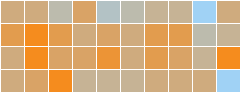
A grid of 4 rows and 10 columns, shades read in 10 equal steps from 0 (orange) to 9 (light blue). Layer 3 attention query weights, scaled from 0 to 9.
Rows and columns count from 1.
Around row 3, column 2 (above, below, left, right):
0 3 4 3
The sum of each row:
53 30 25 43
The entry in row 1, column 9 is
9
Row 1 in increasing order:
3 4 4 4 5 5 6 6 7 9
